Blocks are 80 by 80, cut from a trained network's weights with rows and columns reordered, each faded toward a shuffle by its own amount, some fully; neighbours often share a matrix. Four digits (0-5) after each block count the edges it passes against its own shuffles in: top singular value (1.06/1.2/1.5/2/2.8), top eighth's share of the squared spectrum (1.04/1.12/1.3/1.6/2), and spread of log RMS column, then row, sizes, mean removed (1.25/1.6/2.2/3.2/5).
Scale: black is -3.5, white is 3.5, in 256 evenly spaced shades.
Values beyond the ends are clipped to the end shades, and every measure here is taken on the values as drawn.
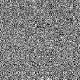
3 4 2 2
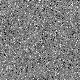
1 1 1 0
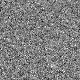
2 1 0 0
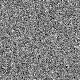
0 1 0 0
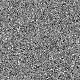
0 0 0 0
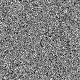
0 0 0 0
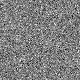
0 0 0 0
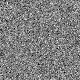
0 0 0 0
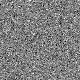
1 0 0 0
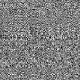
3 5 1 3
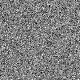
1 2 0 0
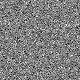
1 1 0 0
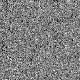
2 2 1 1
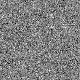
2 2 0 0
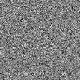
3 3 1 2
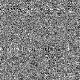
3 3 2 2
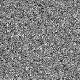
2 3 0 1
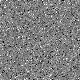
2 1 0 1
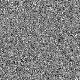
2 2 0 1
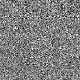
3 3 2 2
